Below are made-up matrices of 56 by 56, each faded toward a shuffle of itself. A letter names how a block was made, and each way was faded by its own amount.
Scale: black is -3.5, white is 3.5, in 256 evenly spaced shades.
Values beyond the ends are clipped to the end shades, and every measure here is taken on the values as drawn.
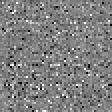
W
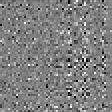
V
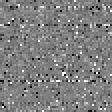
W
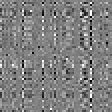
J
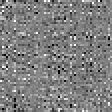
V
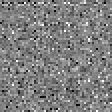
W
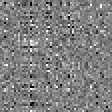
V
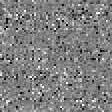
W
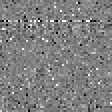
W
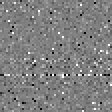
W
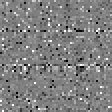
W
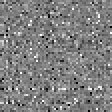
W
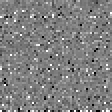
W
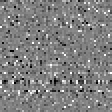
W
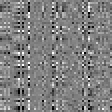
J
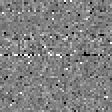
W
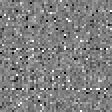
W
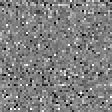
W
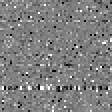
W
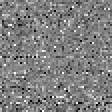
W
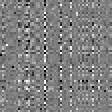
J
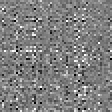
V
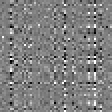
J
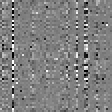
J
